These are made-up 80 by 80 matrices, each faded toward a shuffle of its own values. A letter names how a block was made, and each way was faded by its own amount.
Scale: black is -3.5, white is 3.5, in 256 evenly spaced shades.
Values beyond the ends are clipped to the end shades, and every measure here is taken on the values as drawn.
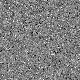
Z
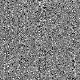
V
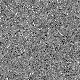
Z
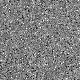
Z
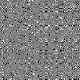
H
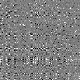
H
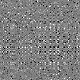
H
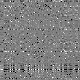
H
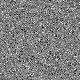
Z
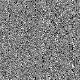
V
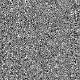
V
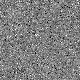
Z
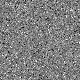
Z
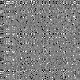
H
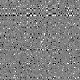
H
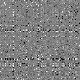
H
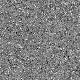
Z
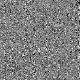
V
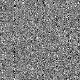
V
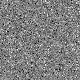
Z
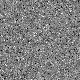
Z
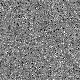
Z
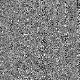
V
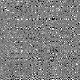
H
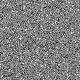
Z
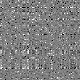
H
